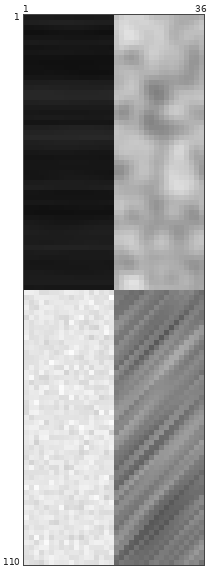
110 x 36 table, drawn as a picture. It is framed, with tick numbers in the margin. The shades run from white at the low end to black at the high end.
The table splits into 2 rows of 2 panels. Panel 1,1: very high, streaked across, faint in contrast. Panel 1,2: low, blotchy. Panel 2,1: very low, fine-grained, faint in contrast. Panel 2,2: middling, slanting up to the right.
